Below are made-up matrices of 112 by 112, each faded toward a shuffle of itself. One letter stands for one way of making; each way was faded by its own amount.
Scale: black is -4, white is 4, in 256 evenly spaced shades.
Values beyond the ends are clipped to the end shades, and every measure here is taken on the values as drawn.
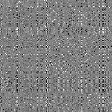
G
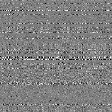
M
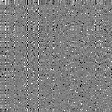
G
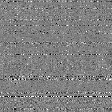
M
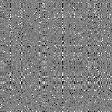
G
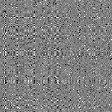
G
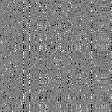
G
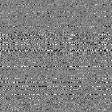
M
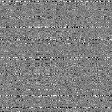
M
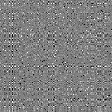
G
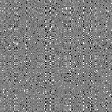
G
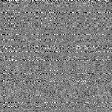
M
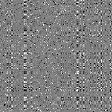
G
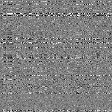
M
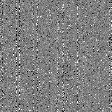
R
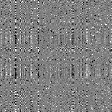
G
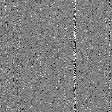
R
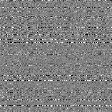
M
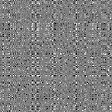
G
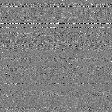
M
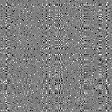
G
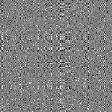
G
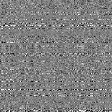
M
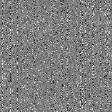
R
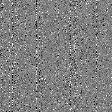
R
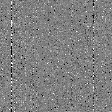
R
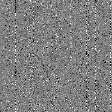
R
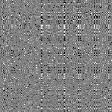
G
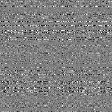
M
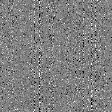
R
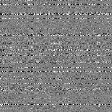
M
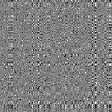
G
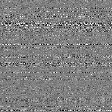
M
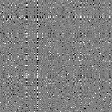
G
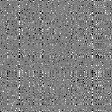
G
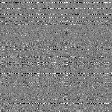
M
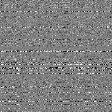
M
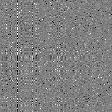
G
